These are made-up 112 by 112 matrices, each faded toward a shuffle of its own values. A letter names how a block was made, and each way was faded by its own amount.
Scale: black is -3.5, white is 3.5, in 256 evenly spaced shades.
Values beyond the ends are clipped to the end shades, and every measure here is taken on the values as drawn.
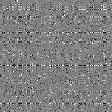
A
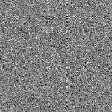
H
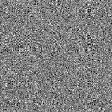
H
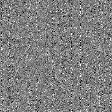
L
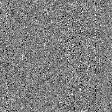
L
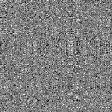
H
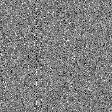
L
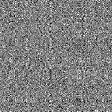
H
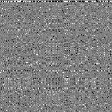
A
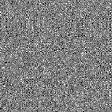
H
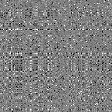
A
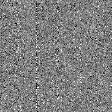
L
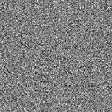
H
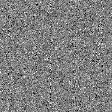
L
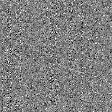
L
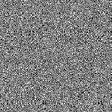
H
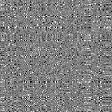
A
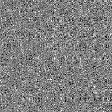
H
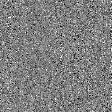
L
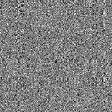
H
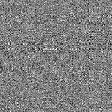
H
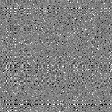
A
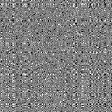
A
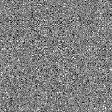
H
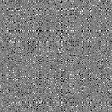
A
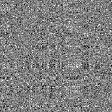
H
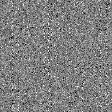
L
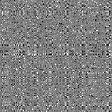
A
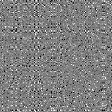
A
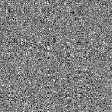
H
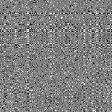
A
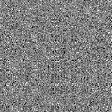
H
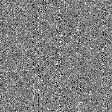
L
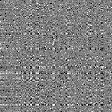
A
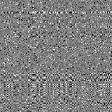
A
